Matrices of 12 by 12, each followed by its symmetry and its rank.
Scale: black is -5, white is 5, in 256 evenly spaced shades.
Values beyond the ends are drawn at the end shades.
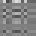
neither, rank one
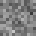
antisymmetric, full rank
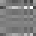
neither, rank one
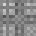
symmetric, rank two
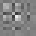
symmetric, rank two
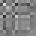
symmetric, rank two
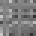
neither, rank two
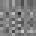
neither, rank two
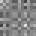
symmetric, rank two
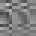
neither, rank two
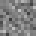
antisymmetric, full rank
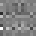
neither, rank two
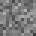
neither, full rank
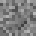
neither, full rank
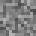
antisymmetric, full rank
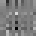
neither, rank two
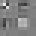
symmetric, rank two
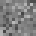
antisymmetric, full rank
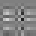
neither, rank one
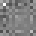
symmetric, rank two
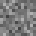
neither, full rank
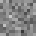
neither, full rank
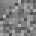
antisymmetric, full rank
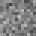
neither, full rank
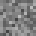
antisymmetric, full rank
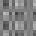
neither, rank one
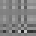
neither, rank one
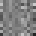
neither, rank two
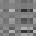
neither, rank one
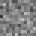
neither, full rank
